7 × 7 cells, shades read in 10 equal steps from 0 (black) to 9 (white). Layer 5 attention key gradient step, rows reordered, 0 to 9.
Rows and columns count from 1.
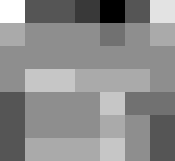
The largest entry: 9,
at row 1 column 1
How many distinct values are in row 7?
4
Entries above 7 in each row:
2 0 0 0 0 0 0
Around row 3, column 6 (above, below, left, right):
5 6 5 5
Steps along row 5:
up same same up down same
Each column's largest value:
9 7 7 6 7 6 8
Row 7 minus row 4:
-2 -1 -1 0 1 -1 -2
